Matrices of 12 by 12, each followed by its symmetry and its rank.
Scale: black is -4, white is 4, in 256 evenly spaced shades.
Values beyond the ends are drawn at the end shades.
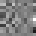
neither, rank two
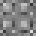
symmetric, rank two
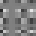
neither, rank one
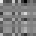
neither, rank one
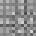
symmetric, rank two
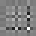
symmetric, rank one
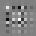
symmetric, rank one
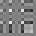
symmetric, rank one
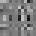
neither, rank two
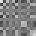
symmetric, rank two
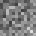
symmetric, full rank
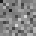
symmetric, full rank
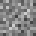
symmetric, full rank
